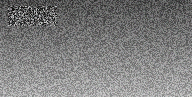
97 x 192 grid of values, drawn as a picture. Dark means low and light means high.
Average level on the scale: 50%. Roughest part: top left. Grain: fine. Stripes: none. Odd patch: rougher, in the top left. Slope: up to the bottom.
